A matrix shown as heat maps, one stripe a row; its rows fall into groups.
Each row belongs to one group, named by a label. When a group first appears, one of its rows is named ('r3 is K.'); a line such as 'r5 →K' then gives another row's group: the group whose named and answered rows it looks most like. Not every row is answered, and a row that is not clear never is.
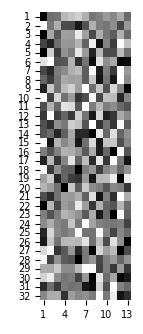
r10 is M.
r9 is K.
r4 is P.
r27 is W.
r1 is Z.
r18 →M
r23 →P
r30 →W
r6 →W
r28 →M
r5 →Z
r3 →Z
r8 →P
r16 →P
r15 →M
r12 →Z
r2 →M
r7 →P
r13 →P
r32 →W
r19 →W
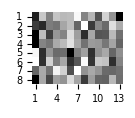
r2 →P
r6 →M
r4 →Z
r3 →Z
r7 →K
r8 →Z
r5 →M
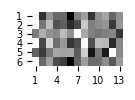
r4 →M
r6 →M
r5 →P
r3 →K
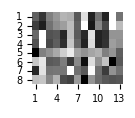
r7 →Z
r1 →P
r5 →Z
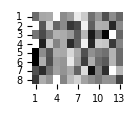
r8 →K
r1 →K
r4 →M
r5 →Z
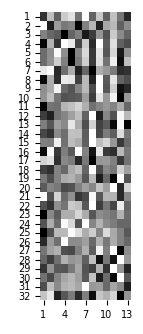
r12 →P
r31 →K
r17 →W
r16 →Z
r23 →Z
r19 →P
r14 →P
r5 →W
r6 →W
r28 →P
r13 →P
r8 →K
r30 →P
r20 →W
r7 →W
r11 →Z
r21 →M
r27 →W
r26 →K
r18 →P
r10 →W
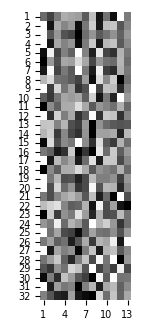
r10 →P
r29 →P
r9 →M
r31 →M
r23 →Z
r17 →M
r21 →P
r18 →Z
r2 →M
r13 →W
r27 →M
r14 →W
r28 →W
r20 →M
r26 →W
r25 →M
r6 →Z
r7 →Z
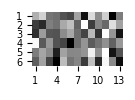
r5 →W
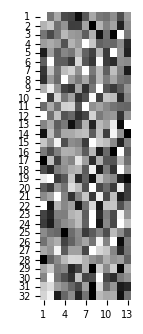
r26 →W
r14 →K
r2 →W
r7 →K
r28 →Z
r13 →W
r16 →P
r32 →W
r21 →W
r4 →K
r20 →P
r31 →W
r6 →Z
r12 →M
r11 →K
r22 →M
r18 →P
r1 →M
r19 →W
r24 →P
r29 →W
